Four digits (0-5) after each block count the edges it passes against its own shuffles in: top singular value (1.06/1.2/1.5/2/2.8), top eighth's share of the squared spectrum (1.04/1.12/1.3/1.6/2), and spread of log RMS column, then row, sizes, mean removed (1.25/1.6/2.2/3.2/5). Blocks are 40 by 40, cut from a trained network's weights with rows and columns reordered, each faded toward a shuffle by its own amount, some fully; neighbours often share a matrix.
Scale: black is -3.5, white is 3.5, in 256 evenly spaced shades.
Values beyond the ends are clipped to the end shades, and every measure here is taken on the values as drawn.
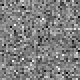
1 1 1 0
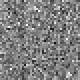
1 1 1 1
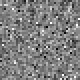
0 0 0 0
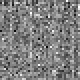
2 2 0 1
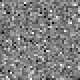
0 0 0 0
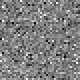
1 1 0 0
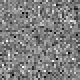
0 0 0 0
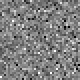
0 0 0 0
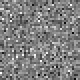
0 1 0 0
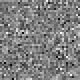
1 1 0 0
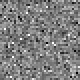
0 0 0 0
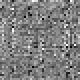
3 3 2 1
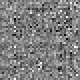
2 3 2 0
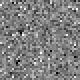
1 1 0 0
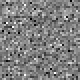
1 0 0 0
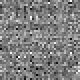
2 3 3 1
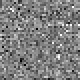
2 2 0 0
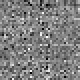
2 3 2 1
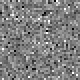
1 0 0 0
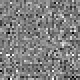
2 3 1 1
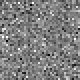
1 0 0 0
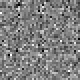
1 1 1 0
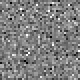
0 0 0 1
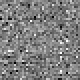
2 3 1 0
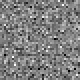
1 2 1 0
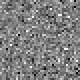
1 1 0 0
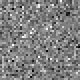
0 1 0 0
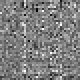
2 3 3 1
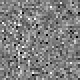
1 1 1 0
